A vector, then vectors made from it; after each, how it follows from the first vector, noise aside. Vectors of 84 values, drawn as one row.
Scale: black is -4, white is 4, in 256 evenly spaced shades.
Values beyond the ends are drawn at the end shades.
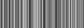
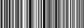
scaled up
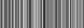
copied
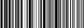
scaled up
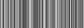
negated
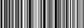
scaled up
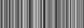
copied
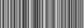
negated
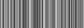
negated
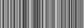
negated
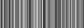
copied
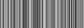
negated
